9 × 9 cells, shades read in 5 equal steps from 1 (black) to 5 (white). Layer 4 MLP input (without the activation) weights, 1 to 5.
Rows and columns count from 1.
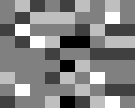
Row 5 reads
3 3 3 2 3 3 2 2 2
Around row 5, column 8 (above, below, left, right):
4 3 2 2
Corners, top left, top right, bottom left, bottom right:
3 3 2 3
